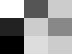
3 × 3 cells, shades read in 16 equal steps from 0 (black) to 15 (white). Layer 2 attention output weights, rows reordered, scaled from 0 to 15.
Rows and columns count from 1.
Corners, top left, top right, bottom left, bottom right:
15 12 0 12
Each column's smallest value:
0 5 8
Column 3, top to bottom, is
12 8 12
